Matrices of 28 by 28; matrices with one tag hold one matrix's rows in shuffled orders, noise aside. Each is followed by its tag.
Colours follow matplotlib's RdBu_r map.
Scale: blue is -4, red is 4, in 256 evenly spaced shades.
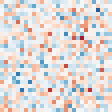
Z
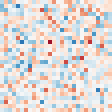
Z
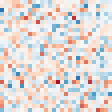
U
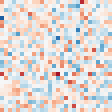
U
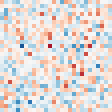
Z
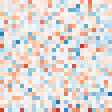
U
